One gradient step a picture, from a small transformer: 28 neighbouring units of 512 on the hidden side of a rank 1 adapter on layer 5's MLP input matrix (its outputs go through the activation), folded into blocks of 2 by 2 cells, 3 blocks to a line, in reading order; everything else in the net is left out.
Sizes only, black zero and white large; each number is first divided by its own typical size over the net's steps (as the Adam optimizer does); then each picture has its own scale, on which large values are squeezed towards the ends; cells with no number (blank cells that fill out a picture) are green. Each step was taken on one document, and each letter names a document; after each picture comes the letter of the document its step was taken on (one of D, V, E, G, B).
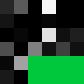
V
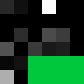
V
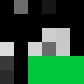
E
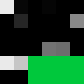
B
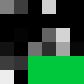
V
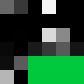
V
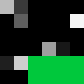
B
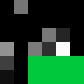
E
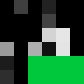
E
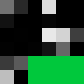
V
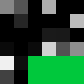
B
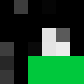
E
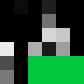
E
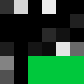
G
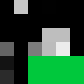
E
